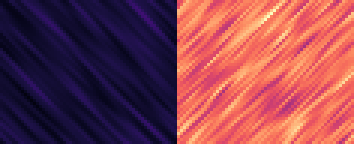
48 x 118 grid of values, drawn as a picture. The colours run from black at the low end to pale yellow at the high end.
It is made of 1 by 2 panels. Panel 1,1: very low, slanting down to the right, faint in contrast. Panel 1,2: high, slanting up to the right.
